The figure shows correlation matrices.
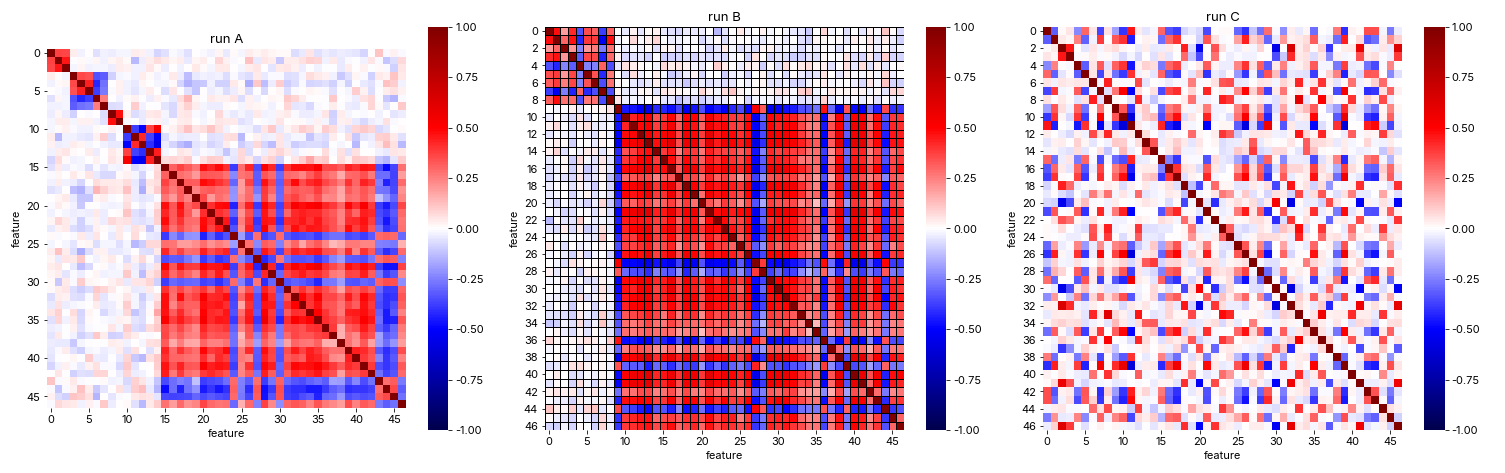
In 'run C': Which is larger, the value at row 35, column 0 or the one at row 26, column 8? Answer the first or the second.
the second
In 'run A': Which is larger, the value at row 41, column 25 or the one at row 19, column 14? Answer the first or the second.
the first
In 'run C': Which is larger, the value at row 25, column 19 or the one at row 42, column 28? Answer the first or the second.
the first
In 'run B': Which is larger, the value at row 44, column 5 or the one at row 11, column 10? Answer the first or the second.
the second
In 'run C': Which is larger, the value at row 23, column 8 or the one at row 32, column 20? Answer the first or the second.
the first
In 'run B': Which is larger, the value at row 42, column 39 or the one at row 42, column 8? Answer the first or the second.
the second
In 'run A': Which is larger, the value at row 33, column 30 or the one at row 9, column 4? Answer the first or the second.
the second
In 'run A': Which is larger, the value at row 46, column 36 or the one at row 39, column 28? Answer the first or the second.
the second
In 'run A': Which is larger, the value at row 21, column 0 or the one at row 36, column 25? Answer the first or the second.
the second
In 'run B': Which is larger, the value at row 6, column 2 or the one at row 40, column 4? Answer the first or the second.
the first
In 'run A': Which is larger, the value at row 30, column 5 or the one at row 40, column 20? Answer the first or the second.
the second
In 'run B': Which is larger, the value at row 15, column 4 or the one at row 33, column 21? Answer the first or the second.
the second
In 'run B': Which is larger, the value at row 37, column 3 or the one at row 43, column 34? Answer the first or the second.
the second
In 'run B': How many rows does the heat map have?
47
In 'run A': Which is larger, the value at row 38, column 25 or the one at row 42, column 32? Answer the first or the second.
the second
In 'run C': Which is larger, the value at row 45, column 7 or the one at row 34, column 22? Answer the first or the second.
the first
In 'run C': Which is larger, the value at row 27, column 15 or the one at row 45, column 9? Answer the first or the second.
the second
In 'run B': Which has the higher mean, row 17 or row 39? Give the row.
17
